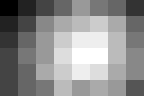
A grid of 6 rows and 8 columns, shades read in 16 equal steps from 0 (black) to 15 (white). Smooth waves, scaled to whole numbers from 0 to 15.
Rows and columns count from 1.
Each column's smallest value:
0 2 4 6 9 7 6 3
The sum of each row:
37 63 76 82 77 61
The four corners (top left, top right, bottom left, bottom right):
0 3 4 5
